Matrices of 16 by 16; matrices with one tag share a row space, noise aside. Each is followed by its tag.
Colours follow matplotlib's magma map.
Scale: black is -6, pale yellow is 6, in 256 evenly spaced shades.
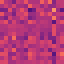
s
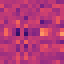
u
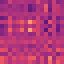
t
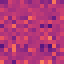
s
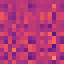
s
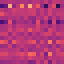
t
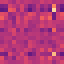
s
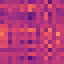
t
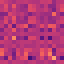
s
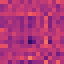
t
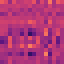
t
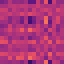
t
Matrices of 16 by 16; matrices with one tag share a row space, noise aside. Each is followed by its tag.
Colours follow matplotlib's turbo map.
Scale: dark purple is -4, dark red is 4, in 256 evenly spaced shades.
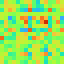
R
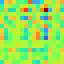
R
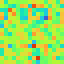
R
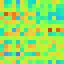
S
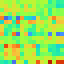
S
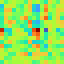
R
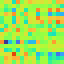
S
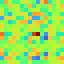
R
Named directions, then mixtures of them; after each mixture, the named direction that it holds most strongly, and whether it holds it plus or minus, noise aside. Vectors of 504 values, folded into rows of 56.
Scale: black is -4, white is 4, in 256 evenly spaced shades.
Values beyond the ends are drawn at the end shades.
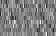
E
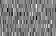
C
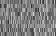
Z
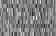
C, minus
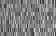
Z, plus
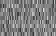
Z, plus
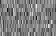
C, plus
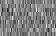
C, plus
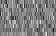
E, plus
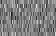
E, plus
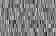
E, minus
